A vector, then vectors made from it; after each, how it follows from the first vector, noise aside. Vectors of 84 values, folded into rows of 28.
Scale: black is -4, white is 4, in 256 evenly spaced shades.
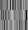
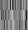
copied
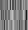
copied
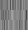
shrunk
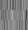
shrunk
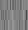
shrunk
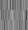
shrunk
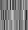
copied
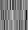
copied
